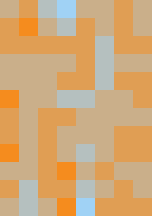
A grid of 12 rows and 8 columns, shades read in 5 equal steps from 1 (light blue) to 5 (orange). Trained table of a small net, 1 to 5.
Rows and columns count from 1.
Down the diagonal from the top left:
3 5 4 3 4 3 3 4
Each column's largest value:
5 5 4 5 4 4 4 4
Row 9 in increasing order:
2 3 3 3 4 4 4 5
